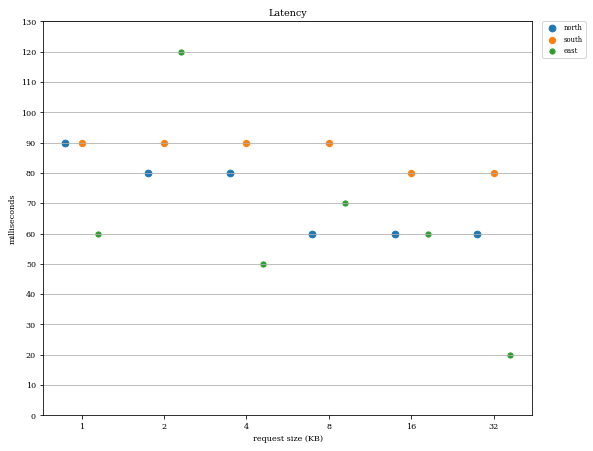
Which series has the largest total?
south
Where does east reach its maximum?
2
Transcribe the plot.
Title: Latency
x-axis: request size (KB), ticks 1 2 4 8 16 32
y-axis: milliseconds, ticks 0 10 20 30 40 50 60 70 80 90 100 110 120 130
Legend: north, south, east
Values:
north: 90 80 80 60 60 60
south: 90 90 90 90 80 80
east: 60 120 50 70 60 20
